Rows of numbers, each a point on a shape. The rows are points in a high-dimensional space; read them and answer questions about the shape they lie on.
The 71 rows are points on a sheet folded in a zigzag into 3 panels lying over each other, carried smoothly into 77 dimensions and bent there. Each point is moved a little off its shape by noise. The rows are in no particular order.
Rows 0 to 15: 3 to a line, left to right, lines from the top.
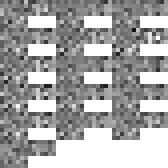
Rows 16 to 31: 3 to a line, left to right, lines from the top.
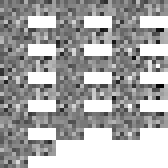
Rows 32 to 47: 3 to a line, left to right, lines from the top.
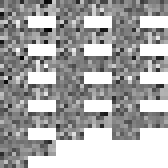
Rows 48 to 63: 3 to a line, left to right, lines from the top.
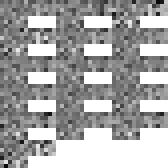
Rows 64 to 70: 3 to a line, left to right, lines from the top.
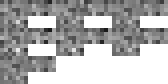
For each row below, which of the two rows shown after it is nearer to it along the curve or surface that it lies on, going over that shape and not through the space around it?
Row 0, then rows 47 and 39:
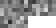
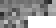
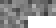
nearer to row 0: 39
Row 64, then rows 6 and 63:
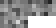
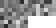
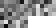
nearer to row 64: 6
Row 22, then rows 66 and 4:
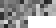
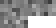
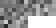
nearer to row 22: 4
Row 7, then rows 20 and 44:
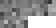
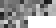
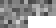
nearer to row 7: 20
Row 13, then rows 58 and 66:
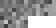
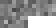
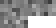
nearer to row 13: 58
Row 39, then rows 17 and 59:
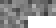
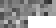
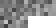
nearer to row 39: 17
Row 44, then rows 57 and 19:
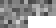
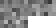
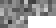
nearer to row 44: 19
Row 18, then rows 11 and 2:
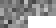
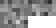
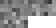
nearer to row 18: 2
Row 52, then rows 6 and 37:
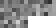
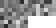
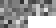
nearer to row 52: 6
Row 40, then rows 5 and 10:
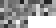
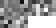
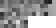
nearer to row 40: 5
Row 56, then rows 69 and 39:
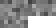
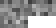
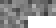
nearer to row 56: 39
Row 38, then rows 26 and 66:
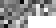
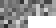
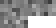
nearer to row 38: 26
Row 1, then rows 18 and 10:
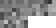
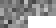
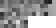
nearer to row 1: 10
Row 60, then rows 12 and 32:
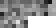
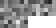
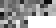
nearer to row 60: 32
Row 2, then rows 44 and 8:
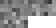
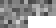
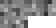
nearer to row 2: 8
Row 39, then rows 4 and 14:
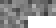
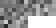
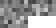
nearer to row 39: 14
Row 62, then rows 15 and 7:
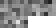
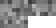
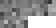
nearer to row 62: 15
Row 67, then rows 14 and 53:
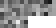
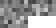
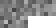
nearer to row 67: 14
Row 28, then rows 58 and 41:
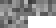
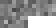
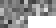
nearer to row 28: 41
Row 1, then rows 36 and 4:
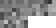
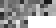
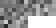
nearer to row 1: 4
